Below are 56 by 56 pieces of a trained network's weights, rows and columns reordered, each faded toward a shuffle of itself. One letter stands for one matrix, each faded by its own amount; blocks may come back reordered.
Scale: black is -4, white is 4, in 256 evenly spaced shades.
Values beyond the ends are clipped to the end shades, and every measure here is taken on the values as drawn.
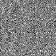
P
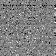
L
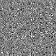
P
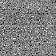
L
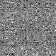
L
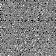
L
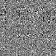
P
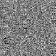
P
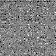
L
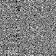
P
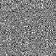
P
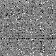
L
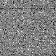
L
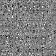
L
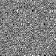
P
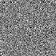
P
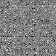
L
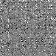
L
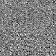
P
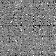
L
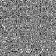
P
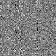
P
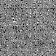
L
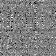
L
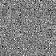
P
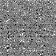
L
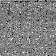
L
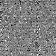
L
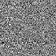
P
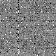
L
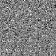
P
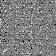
L
